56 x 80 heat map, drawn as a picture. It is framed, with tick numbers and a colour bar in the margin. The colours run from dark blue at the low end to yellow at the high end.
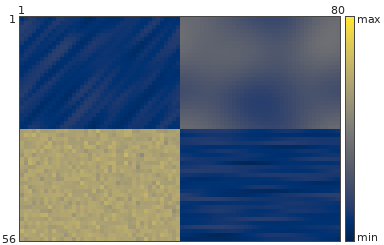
The table splits into 2 rows of 2 panels. Panel 1,1: very low, slanting up to the right, faint in contrast. Panel 1,2: low, smooth. Panel 2,1: high, fine-grained, faint in contrast. Panel 2,2: very low, streaked across, faint in contrast.
